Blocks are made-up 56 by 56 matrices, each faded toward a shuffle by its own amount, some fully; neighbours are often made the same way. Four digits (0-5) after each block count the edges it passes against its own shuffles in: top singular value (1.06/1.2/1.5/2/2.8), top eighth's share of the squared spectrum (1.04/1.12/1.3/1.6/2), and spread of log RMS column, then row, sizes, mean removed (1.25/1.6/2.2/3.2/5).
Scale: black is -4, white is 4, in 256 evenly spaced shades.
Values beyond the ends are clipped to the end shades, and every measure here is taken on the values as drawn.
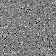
0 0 0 0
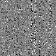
1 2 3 0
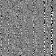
3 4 3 0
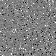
0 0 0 0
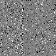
3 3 2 0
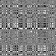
5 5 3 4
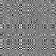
5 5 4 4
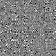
3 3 1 0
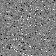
2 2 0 0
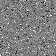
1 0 0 0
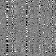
4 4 3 2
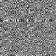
4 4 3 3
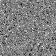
1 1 0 0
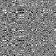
4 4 2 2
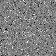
1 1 0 0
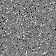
0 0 0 0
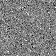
0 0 0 0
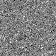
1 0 0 0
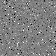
1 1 0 0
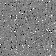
2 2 1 0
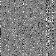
2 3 3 0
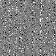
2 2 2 0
